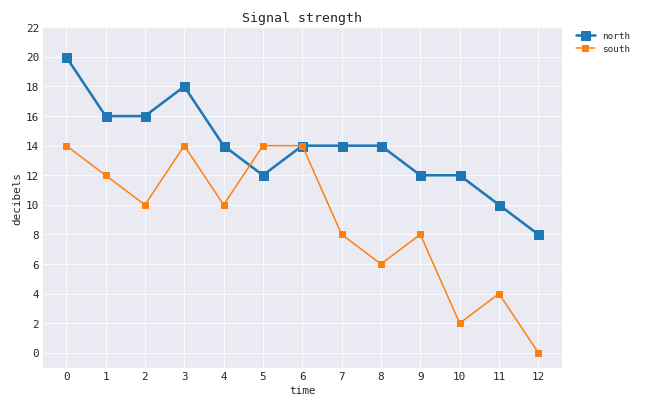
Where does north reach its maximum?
0
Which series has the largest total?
north
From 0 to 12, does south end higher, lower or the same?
lower
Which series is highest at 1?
north
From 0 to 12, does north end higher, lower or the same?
lower
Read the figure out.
Title: Signal strength
x-axis: time, ticks 0 1 2 3 4 5 6 7 8 9 10 11 12
y-axis: decibels, ticks 0 2 4 6 8 10 12 14 16 18 20 22
Legend: north, south
Values:
north: 20 16 16 18 14 12 14 14 14 12 12 10 8
south: 14 12 10 14 10 14 14 8 6 8 2 4 0
